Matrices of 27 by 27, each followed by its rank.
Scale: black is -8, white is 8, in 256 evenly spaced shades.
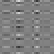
one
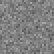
full rank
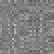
five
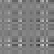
one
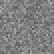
full rank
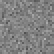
full rank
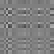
one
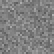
full rank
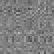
five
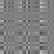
one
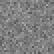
full rank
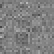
five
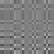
one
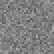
full rank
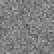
full rank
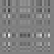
one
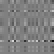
one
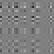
one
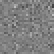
five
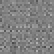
five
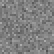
full rank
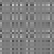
one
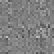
five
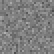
full rank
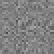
five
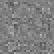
five
